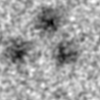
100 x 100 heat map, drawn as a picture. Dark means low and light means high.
Three dips sink into the field. There are no lone odd cells. There are no regular stripes.
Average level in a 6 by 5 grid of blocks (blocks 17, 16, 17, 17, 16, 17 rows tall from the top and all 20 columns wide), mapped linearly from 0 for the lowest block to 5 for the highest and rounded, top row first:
44345 | 54045 | 33334 | 23414 | 44555 | 55455
